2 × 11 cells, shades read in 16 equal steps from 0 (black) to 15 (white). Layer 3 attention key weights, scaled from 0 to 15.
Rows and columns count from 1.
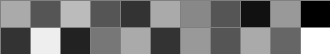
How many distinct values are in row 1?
8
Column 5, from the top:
3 10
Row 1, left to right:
10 5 11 5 3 10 8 5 1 9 0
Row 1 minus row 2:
7 -9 9 -2 -7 7 -1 0 -9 3 -15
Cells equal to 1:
1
